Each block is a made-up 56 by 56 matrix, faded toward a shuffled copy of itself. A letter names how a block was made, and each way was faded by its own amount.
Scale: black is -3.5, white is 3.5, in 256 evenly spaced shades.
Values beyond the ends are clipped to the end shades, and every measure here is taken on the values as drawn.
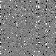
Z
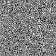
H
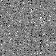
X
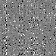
Z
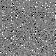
X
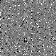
X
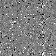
X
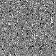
H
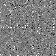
X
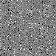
X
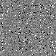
X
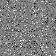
X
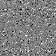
X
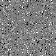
X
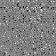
Z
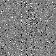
X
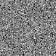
H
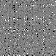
Z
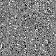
H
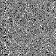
H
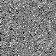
H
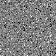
H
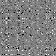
Z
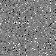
X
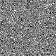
H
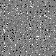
X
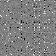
Z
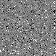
X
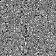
H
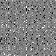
Z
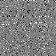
X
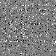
X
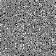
H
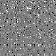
Z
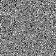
H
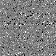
X
